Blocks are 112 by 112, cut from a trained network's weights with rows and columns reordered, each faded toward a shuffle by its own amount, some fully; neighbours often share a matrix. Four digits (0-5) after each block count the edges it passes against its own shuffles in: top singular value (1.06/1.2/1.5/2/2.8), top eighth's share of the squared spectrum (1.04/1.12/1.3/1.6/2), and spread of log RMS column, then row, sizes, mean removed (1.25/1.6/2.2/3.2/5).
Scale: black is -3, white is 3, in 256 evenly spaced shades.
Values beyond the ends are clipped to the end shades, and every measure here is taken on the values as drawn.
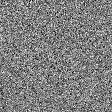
0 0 0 0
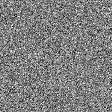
2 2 0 0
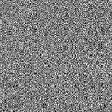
4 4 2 2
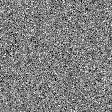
1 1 0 0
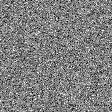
1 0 0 0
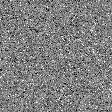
0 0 0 0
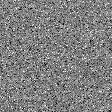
0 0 0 0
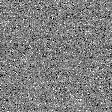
1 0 0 0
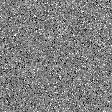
0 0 0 0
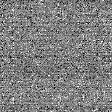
3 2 2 0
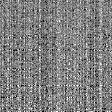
4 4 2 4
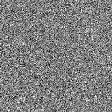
3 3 1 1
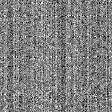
4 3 1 3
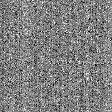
3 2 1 2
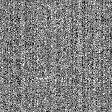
3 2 1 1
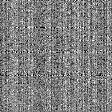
4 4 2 3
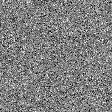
1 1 0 0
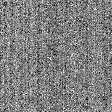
3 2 0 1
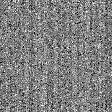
3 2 0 1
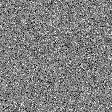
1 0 0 0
